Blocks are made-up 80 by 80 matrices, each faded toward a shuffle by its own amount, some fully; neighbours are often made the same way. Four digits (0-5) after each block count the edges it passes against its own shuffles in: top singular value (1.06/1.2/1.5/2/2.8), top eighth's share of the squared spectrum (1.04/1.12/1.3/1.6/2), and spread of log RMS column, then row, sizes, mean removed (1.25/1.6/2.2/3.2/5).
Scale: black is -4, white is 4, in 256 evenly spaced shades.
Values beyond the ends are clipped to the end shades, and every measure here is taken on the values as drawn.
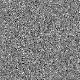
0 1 2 0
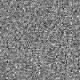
0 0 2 0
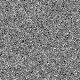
0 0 0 0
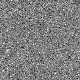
0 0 0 0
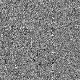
1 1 2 0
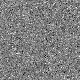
0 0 0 0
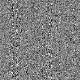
1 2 3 0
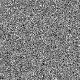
0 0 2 0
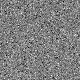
0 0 0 0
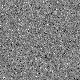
0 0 0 0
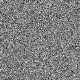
0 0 0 0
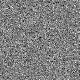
0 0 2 0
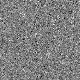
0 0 1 0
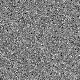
0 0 0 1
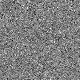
0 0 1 0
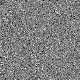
0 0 1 0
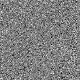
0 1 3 0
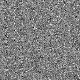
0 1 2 0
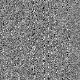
1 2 3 0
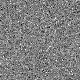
0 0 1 0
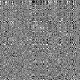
5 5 3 3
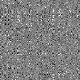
4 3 2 2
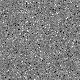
1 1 0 0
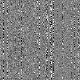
3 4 4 0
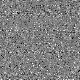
1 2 0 2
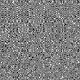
4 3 2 2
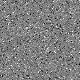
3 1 0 0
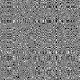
5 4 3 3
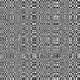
5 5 4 4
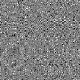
4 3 2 2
